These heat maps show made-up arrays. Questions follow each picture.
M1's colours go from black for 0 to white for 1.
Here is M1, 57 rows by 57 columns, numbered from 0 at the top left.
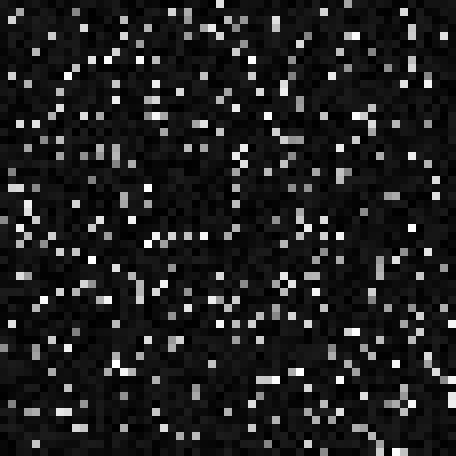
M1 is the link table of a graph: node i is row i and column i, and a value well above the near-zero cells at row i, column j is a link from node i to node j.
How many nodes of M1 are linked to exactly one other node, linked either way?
0
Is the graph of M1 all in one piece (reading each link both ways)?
yes
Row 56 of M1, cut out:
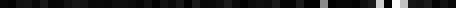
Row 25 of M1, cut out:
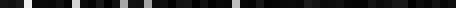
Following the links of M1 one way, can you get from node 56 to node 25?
yes
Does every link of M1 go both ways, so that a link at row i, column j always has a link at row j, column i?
yes
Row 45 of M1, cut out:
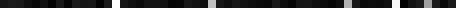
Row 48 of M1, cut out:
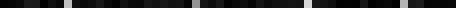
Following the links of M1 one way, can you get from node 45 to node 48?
yes
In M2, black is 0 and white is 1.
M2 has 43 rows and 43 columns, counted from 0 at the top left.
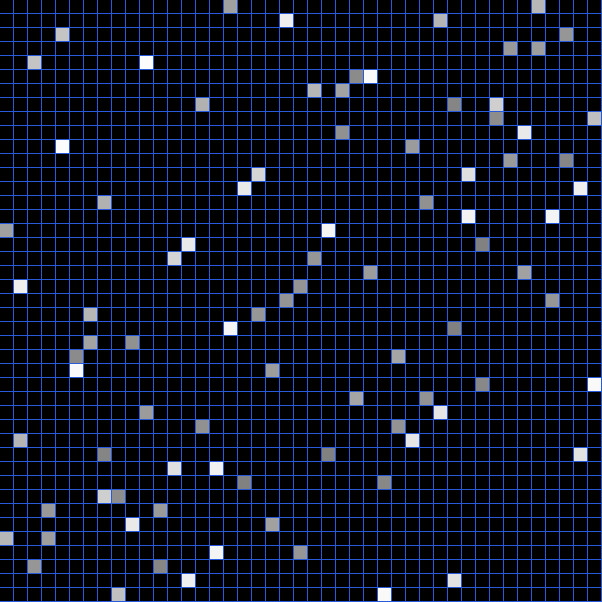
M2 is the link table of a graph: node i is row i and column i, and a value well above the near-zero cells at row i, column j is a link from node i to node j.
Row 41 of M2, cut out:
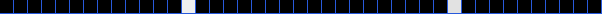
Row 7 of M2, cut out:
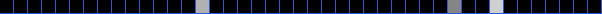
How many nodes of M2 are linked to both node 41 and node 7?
1
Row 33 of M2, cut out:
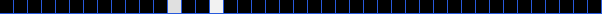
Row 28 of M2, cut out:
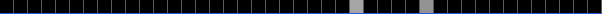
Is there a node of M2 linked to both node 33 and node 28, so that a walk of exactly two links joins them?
no
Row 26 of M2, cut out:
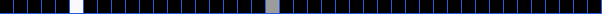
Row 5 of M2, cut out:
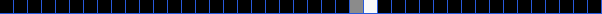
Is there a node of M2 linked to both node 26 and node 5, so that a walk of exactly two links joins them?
no
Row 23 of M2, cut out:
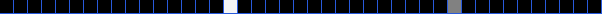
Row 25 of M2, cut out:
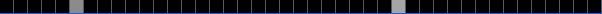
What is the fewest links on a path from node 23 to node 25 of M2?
6
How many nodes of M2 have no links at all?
0
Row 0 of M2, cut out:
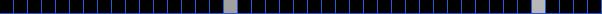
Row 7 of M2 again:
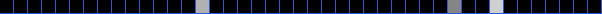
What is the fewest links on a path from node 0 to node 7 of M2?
4
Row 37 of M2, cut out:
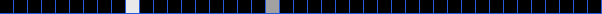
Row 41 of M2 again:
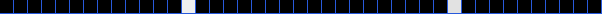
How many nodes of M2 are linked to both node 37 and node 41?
0
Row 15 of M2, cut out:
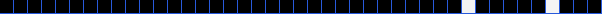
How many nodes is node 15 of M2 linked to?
2
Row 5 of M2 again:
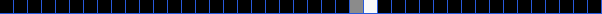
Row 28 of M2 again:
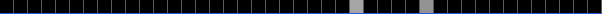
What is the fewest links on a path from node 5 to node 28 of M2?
2
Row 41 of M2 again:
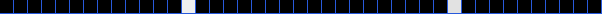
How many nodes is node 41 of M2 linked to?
2
